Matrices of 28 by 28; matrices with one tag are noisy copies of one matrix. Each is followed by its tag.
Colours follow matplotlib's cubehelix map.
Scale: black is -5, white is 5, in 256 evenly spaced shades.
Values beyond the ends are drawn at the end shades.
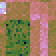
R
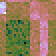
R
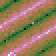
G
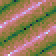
G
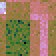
R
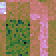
R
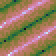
G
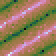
G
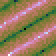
G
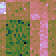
R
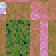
R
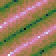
G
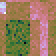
R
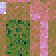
R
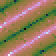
G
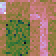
R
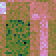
R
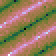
G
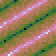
G
